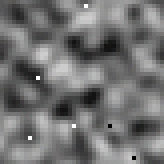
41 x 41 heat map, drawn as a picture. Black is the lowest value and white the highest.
Mirror symmetry: none. Lone odd cells: 6, 4 higher and 2 lower than their neighbours. Slope: none. Odd rows or columns: none.
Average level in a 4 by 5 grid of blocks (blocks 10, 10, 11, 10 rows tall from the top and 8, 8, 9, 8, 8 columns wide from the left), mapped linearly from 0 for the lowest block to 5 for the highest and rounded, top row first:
11543
15203
11133
44242
